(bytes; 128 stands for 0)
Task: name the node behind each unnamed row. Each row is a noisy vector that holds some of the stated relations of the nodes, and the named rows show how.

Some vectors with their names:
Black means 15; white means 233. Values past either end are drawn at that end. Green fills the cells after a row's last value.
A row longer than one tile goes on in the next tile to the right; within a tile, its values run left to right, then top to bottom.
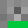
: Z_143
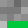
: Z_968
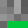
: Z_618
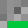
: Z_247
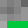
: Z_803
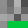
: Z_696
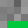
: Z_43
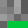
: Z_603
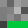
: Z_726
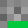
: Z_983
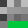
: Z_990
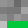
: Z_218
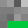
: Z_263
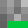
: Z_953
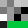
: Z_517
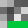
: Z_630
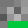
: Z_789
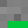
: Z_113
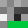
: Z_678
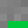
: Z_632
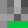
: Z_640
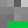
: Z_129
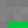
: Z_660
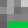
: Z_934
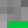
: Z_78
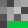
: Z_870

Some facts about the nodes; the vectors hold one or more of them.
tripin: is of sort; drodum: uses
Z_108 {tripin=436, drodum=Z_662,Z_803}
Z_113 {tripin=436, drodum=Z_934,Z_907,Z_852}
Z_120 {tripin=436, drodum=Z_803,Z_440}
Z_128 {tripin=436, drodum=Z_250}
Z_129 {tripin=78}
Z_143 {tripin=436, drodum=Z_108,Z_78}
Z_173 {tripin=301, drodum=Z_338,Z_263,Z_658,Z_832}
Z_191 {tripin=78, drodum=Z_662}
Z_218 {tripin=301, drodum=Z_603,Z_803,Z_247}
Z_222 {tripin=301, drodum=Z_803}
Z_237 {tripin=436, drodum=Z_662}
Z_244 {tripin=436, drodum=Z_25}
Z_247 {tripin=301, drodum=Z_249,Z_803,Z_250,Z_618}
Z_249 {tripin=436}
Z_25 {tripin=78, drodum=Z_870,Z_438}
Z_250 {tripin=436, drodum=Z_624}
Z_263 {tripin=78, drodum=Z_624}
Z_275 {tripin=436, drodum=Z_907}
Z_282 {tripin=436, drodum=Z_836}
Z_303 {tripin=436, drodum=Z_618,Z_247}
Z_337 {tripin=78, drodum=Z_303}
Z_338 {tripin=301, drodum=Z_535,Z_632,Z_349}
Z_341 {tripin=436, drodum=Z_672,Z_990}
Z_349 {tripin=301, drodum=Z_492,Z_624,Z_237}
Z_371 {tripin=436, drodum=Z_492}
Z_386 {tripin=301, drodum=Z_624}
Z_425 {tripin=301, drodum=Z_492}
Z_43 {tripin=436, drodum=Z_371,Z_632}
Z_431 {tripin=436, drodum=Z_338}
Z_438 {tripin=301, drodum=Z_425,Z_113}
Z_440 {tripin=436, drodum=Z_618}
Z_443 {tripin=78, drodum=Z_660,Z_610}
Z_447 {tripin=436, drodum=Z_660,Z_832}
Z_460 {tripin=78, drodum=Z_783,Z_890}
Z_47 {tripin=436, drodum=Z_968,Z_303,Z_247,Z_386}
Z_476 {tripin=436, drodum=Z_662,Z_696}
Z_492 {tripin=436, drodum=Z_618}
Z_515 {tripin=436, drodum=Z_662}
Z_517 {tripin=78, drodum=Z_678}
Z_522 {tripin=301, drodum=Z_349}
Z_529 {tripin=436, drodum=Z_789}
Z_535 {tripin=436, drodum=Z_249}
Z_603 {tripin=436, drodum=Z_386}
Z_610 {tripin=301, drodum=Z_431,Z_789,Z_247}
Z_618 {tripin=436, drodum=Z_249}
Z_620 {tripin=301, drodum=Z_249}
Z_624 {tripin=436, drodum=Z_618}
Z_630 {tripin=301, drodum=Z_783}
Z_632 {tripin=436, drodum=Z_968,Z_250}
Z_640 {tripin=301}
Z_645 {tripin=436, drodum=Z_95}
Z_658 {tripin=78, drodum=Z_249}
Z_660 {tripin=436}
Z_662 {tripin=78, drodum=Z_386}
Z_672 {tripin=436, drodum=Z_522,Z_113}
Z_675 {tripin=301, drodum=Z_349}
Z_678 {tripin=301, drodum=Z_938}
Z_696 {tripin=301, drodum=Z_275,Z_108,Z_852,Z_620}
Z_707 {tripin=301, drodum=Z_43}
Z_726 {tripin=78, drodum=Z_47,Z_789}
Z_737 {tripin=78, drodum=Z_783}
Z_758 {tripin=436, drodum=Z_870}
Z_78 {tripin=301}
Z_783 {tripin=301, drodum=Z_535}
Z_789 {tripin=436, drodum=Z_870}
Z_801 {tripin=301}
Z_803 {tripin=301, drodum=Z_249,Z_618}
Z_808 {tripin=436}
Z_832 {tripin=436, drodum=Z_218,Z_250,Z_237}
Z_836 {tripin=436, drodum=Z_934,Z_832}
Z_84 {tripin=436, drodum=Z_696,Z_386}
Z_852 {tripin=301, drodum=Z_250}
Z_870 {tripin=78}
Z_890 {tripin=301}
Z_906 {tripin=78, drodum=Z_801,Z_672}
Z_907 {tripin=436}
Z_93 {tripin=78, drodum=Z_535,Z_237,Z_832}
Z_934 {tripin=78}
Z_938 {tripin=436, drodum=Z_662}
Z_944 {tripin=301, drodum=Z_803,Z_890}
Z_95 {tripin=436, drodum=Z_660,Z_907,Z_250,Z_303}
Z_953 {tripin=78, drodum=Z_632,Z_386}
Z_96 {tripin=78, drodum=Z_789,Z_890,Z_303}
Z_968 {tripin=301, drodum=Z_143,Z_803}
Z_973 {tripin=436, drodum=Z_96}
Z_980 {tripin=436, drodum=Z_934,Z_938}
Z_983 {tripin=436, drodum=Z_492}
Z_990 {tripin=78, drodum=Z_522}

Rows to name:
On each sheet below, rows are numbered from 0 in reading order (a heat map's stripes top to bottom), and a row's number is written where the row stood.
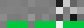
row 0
Z_275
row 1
Z_84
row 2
Z_801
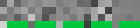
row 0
Z_522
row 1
Z_938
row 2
Z_349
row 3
Z_25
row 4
Z_907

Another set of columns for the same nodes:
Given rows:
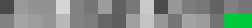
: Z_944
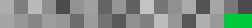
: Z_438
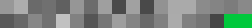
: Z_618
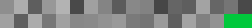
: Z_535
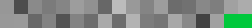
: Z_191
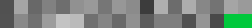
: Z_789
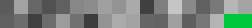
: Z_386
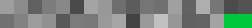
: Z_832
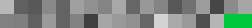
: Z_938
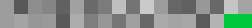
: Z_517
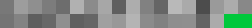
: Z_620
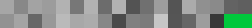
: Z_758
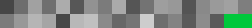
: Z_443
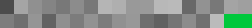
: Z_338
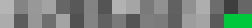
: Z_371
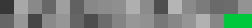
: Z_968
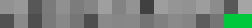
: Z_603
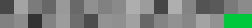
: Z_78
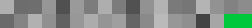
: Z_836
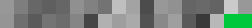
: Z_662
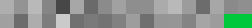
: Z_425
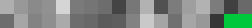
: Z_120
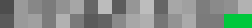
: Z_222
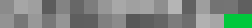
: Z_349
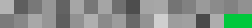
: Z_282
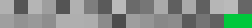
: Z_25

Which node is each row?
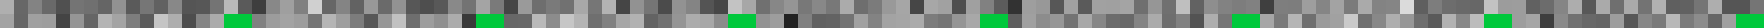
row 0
Z_934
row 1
Z_96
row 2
Z_890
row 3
Z_696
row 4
Z_610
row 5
Z_630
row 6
Z_515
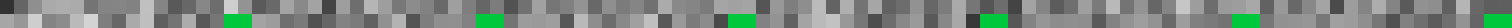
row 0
Z_460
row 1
Z_953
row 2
Z_337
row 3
Z_529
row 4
Z_247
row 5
Z_431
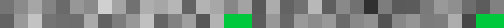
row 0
Z_173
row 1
Z_303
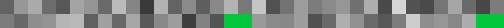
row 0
Z_870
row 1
Z_980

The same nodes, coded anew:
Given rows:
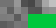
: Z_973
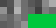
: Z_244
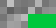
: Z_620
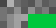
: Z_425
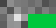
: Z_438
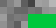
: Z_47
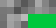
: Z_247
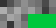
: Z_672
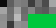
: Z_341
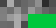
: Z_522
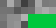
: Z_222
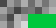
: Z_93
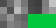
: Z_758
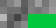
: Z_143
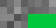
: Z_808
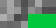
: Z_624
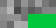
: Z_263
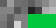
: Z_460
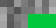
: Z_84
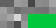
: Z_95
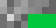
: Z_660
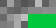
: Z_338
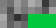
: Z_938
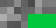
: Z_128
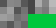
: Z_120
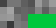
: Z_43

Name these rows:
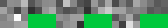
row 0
Z_443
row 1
Z_944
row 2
Z_990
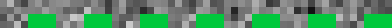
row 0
Z_783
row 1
Z_852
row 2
Z_737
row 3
Z_349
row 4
Z_678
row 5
Z_337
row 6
Z_113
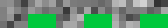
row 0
Z_535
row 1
Z_640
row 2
Z_662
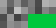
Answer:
Z_789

